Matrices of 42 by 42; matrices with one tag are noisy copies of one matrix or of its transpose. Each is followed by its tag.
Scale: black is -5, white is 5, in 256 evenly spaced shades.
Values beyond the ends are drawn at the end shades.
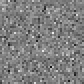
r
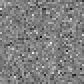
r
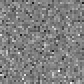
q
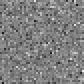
q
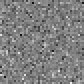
q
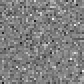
q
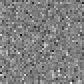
q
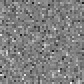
q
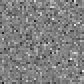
q
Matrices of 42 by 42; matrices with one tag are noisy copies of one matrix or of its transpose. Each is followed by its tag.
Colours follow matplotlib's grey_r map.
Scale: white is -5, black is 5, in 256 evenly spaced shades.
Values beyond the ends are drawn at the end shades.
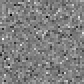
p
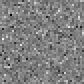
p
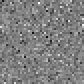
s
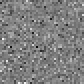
s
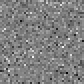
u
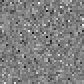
s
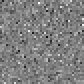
s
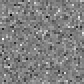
p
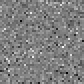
u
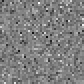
s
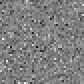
s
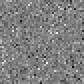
u
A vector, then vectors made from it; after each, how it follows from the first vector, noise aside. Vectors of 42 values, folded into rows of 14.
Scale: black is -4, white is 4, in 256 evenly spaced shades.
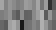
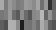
copied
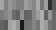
copied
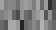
copied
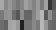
copied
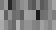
wrapped around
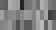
wrapped around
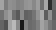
copied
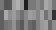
wrapped around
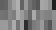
wrapped around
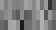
copied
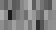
wrapped around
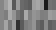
wrapped around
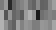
wrapped around
